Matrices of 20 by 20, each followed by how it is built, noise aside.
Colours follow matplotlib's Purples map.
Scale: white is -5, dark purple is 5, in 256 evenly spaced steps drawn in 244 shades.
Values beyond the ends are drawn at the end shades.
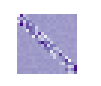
banded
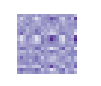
low rank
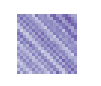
Toeplitz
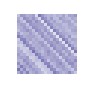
Toeplitz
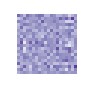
low rank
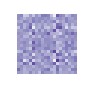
low rank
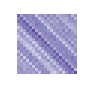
Toeplitz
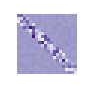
banded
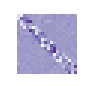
banded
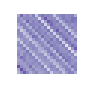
Toeplitz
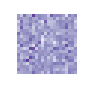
low rank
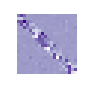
banded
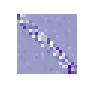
banded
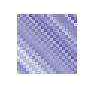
Toeplitz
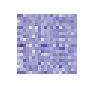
low rank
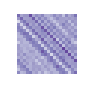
Toeplitz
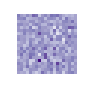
low rank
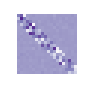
banded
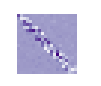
banded
